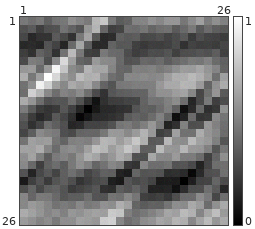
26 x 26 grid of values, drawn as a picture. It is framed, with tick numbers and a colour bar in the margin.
Slope: none. Histogram: bell-shaped. Stripes: horizontal, repeating 3 times.
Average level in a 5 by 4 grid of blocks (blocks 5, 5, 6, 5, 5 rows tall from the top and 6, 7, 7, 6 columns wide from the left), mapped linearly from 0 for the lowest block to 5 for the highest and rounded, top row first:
0 2 1 1
5 3 3 4
1 0 2 2
2 2 1 1
3 3 2 3
